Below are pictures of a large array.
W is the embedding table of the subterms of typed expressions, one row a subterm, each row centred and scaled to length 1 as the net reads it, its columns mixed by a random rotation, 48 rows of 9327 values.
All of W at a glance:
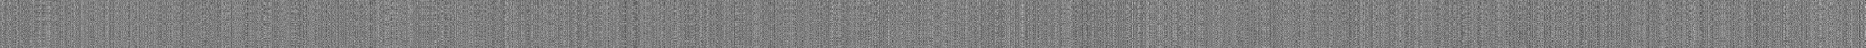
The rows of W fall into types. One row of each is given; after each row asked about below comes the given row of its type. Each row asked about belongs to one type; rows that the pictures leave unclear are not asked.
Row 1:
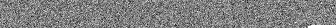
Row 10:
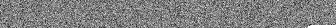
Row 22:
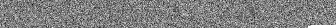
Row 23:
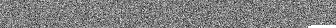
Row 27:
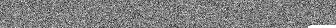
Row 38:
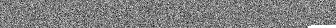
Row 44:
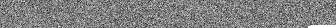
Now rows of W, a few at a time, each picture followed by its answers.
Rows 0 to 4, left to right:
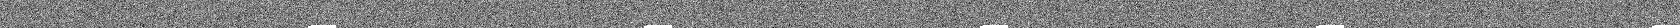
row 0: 22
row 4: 27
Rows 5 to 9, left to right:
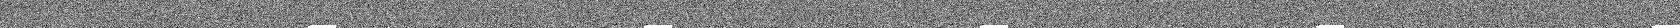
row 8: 1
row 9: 38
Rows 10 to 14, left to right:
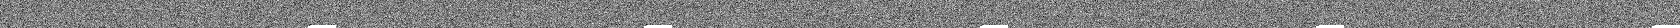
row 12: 27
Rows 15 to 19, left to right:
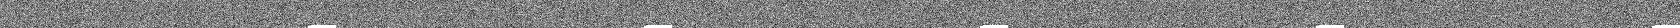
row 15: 1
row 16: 27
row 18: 1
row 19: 44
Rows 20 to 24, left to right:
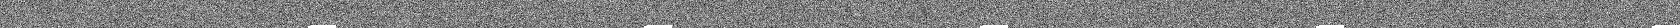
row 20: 44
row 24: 10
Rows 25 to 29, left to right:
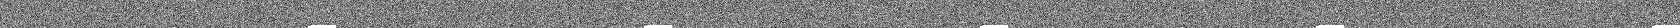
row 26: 1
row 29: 27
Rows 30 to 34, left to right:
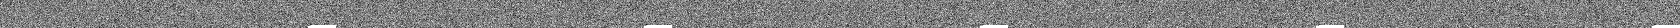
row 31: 10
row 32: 1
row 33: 23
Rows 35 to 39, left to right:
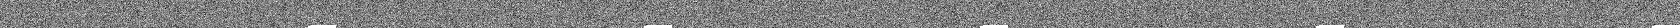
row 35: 27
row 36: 10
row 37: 44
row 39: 10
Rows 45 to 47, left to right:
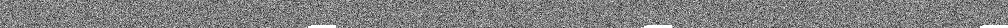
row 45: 23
